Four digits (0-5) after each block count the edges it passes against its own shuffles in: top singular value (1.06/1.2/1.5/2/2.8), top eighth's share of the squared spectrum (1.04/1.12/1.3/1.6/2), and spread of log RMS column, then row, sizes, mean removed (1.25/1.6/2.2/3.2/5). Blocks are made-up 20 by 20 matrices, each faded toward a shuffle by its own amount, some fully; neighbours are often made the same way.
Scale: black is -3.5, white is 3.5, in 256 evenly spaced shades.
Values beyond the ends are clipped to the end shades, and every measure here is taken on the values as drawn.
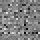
1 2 0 2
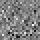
1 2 0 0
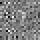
3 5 1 2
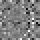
3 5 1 1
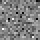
0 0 0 0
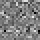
1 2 0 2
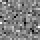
0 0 0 0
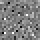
0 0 0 0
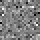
0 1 0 1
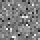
0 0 0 0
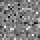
0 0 0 0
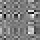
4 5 3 3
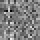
3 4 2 1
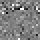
2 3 0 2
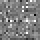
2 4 1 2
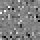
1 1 0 0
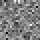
0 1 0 0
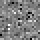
0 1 0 0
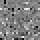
1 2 0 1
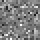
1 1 0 1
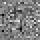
0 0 0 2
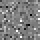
0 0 0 0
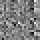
3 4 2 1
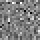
2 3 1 0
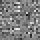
2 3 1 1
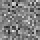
2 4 1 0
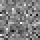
2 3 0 1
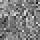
2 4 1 0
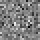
1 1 0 1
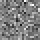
2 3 0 0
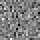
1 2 0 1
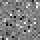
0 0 0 0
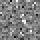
1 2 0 0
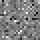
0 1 0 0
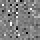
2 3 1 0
